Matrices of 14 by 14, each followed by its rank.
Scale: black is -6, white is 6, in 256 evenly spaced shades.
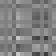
one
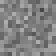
full rank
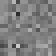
three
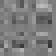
two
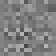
three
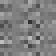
two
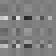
one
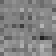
three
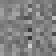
three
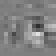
two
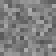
full rank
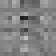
two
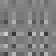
one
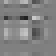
one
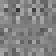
three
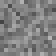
full rank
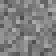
full rank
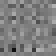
two
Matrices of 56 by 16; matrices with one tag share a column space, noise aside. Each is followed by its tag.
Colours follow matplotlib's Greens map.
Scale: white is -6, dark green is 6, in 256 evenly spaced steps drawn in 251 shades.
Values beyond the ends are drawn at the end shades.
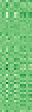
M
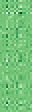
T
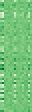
M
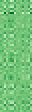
T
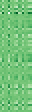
T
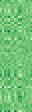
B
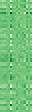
T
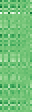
T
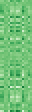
B
